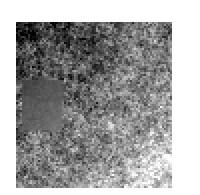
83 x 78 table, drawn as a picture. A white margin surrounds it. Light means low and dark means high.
The bottom right is the ninth with the lowest average. There is an overall slope up to the top left. The top left is the ninth with the highest average. In the middle left lies a patch that is calmer than the rest.
